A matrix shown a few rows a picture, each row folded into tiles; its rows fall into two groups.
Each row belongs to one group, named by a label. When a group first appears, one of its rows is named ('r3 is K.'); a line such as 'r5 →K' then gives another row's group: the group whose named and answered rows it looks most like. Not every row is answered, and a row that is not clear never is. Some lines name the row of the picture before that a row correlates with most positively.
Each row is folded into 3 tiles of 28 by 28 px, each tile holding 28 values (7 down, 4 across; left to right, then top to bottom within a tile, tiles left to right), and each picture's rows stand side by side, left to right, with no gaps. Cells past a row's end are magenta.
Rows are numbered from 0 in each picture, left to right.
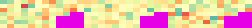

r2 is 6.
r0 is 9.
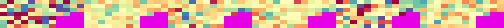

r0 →6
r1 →9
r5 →9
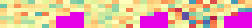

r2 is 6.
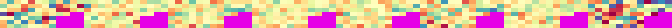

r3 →6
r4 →6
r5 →6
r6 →6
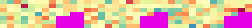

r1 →6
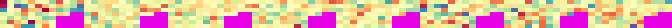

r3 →9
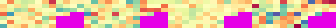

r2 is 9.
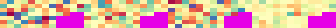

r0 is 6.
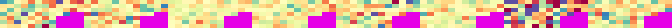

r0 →9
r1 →6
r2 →9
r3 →9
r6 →9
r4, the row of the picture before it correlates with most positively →3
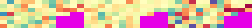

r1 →6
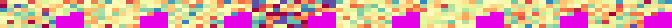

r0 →9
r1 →6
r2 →9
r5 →9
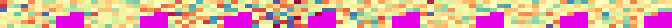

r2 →6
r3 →6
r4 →6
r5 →6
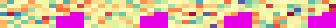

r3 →9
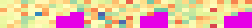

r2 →9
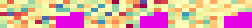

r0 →6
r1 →9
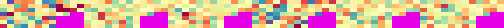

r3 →9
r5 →9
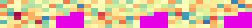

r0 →6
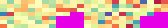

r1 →9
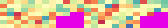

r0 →6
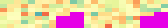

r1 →6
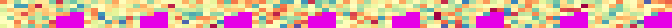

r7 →9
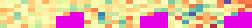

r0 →6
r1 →6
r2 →9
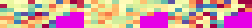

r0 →9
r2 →9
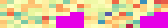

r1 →9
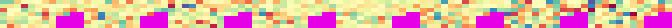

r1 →6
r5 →6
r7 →9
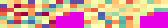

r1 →6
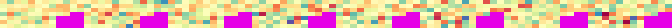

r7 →6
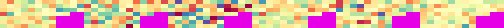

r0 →6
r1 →9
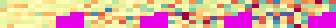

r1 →6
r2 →6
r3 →9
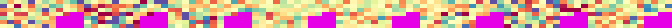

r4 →6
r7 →6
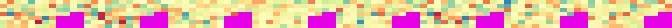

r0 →6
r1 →6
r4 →9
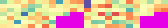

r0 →9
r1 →9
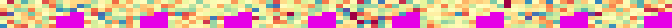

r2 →6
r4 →6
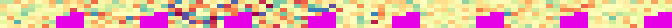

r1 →6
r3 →6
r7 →9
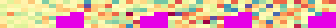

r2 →6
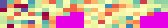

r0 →9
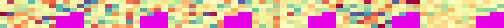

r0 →6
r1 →9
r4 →9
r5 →6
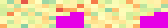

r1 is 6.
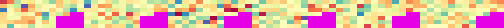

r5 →9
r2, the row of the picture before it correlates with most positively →0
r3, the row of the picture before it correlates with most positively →0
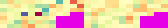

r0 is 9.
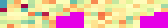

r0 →9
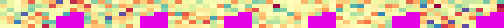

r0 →9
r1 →9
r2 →6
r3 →9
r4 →9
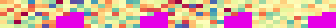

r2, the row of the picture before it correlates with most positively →5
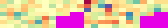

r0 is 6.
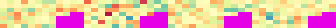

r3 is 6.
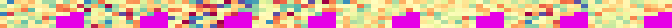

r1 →9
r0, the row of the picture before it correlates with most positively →3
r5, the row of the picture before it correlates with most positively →3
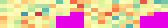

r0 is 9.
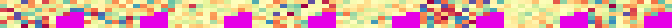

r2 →9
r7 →9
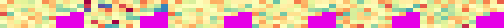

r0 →6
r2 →6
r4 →6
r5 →9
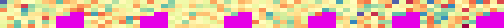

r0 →9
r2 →9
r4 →9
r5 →9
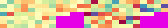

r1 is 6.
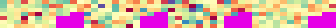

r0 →9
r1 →9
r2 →9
